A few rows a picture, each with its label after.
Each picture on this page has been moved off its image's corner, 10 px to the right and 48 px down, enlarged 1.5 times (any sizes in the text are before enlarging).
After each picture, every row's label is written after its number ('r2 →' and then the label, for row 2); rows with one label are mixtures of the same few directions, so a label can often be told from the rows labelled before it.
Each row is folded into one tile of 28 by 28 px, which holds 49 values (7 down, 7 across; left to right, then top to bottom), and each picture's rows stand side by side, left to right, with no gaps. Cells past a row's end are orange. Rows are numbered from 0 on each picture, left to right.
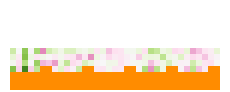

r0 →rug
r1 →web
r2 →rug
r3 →rug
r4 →rug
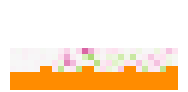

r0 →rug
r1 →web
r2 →web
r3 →web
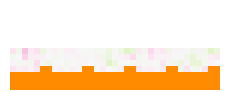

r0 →rug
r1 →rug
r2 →web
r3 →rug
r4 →web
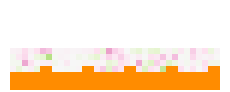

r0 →web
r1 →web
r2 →rug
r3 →web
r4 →rug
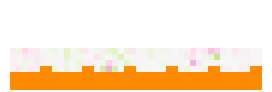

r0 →rug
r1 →rug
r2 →rug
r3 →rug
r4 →web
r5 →rug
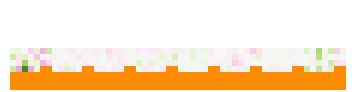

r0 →rug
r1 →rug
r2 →rug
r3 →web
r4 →rug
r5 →web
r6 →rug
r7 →rug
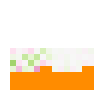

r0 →web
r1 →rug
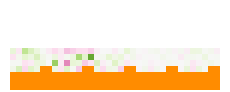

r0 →rug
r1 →web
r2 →web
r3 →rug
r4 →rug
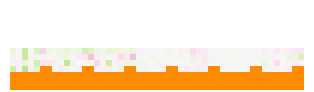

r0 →rug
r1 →web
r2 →web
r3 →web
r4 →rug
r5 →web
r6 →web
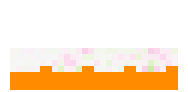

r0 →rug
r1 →web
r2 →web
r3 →rug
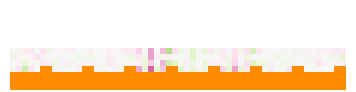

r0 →rug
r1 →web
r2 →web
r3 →rug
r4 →rug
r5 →rug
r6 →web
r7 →web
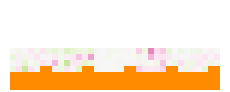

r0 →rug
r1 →web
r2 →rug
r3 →rug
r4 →web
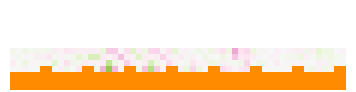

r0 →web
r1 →web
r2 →rug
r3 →rug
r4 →rug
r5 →rug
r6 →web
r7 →rug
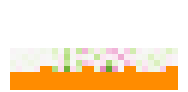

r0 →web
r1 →rug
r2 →rug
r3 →web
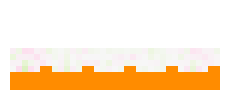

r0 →rug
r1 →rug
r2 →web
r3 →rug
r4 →rug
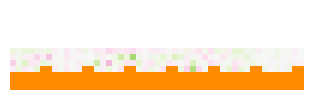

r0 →web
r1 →rug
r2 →web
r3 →web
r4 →rug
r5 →rug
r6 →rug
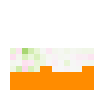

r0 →rug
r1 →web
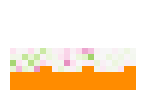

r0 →web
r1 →web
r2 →web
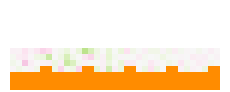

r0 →web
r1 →web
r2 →rug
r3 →rug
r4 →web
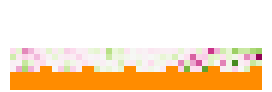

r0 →rug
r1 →rug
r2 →rug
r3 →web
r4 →web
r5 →web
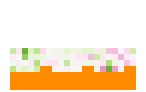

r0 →rug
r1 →web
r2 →rug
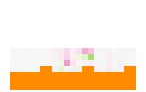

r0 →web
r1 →web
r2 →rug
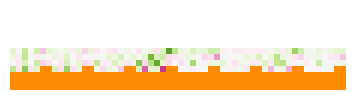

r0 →rug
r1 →rug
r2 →web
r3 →web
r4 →web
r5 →web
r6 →web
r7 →web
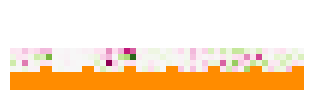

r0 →web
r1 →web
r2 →web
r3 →rug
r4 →rug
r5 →web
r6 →web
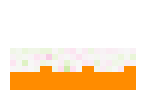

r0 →web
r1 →rug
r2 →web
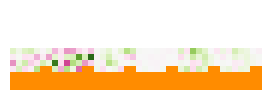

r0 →web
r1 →web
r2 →web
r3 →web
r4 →rug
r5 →rug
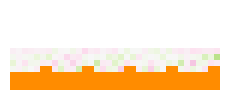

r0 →web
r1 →web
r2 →web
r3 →rug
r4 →web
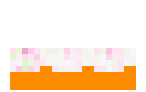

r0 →rug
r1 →rug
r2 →rug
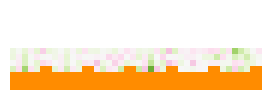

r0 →rug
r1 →rug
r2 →web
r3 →rug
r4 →web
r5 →rug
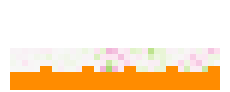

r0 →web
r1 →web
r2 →rug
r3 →rug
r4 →web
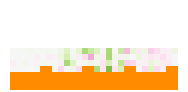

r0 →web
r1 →web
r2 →rug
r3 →rug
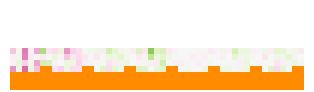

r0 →rug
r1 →rug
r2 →rug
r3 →rug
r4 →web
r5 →rug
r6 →rug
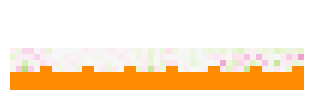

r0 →rug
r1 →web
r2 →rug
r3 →rug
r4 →web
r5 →web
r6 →web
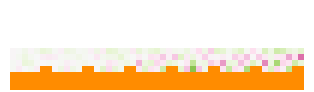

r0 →web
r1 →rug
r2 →rug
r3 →web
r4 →rug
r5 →web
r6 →web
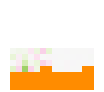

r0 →rug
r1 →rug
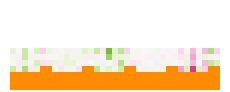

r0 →rug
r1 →web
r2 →rug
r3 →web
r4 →rug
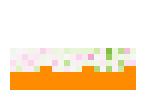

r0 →web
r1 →web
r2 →rug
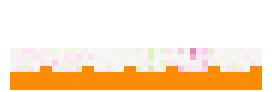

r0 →rug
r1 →web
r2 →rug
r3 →rug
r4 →rug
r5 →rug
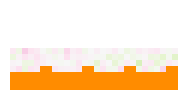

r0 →rug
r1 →rug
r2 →web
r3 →web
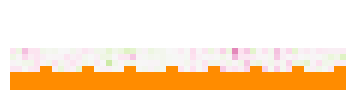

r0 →rug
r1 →web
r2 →web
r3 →rug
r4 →rug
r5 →rug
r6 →rug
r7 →web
